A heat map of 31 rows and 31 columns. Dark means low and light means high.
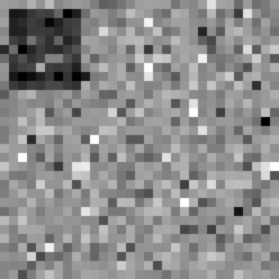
The halves do not mirror each other. In the top left lies a patch that is lower than the rest. No regular stripes run through it. The ninth with the lowest average is the top left.
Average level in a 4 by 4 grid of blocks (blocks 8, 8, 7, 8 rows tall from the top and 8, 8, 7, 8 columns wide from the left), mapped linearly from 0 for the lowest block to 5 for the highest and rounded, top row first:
0 4 5 4 / 3 4 5 4 / 5 5 5 5 / 4 5 5 4
